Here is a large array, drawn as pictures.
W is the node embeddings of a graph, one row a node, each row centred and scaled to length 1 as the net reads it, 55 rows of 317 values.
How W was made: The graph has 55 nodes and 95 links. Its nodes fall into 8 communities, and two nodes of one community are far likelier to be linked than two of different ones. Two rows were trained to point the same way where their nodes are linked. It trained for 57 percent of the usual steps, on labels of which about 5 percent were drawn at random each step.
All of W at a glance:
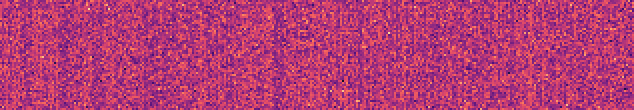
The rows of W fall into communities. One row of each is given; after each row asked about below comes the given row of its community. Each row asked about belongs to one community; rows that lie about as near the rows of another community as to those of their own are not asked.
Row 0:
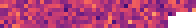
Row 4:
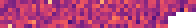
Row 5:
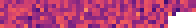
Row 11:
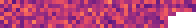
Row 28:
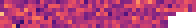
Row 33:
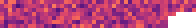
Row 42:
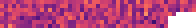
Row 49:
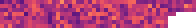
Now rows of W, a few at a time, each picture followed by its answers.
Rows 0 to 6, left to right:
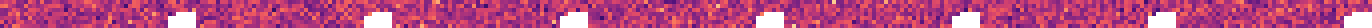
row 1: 42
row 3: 33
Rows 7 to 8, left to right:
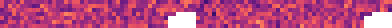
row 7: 4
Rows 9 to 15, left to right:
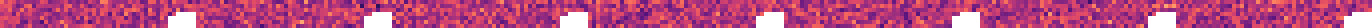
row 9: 11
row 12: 0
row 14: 49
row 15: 5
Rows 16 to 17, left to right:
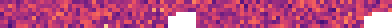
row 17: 33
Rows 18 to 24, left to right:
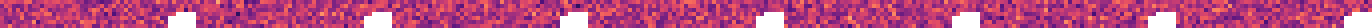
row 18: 33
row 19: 4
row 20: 0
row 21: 5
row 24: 0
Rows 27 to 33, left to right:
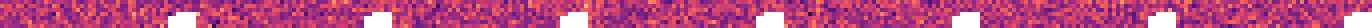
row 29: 42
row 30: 11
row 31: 49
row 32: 11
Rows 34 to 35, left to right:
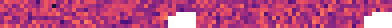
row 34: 4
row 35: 11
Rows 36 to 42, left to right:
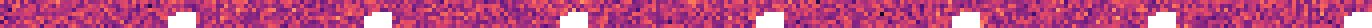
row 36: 11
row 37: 0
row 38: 42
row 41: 28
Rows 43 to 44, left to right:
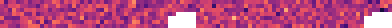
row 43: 4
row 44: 5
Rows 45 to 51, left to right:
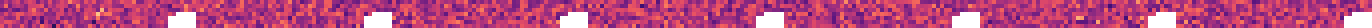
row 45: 49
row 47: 4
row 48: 4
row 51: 5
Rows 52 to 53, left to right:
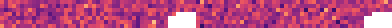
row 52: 11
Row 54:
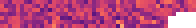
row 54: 42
